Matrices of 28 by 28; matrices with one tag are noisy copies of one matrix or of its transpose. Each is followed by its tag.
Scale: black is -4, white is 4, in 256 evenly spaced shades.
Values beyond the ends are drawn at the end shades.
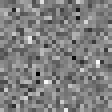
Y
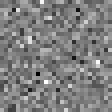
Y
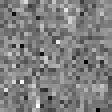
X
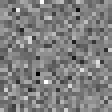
Y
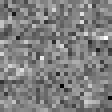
X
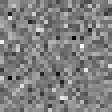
Y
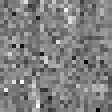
X
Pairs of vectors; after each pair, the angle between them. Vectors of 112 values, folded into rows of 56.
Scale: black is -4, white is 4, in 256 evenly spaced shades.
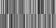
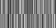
partly opposed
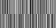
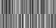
partly aligned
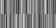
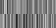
partly opposed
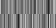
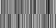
nearly parallel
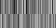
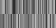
partly aligned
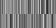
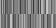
nearly opposite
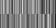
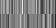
nearly parallel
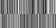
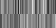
nearly opposite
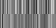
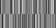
partly aligned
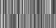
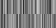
nearly opposite
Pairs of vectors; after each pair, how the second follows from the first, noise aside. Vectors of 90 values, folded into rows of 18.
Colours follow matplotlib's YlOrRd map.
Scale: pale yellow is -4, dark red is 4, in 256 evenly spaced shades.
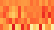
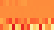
partly zeroed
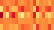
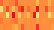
partly zeroed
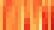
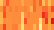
partly zeroed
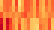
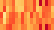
wrapped around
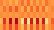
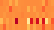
partly zeroed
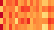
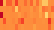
partly zeroed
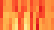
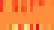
partly zeroed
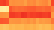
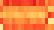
wrapped around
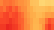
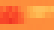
partly zeroed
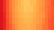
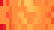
partly zeroed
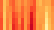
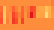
partly zeroed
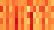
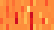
partly zeroed
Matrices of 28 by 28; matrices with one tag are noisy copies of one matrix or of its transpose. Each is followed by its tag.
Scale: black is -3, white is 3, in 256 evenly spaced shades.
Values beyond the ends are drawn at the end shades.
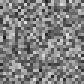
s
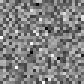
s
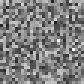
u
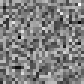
u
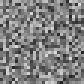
u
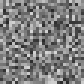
u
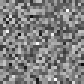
s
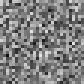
u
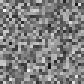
s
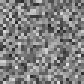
s
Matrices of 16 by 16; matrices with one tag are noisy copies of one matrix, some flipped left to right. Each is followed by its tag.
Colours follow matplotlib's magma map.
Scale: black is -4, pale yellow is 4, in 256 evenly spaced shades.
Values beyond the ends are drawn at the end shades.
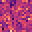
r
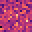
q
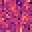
r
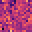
r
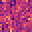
r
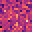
q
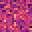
q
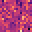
r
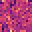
r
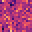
r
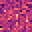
q
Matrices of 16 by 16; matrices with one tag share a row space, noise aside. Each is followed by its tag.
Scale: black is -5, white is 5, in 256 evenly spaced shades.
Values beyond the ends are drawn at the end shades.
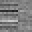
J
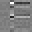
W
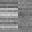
J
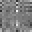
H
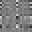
H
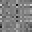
H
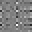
H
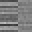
J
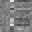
W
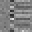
W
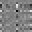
H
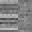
J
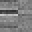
J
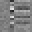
W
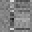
W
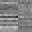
J
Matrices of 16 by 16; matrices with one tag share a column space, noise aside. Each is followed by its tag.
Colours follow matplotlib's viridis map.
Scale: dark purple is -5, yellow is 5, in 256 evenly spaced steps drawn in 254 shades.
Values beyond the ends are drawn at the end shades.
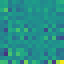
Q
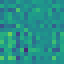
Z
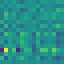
Z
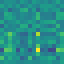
Z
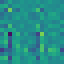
Z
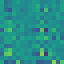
Q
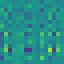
Z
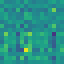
Z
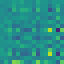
Q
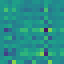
Q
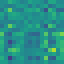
Z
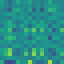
Q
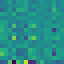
Q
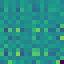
Q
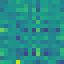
Q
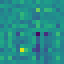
Z
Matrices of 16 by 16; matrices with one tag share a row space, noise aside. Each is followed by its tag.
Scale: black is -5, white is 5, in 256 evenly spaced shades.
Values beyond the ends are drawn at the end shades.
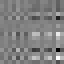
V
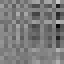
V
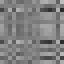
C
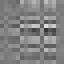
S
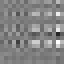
V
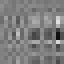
V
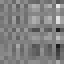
V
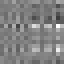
V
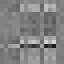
S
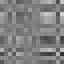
C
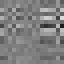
C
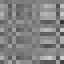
C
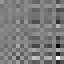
V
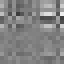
C
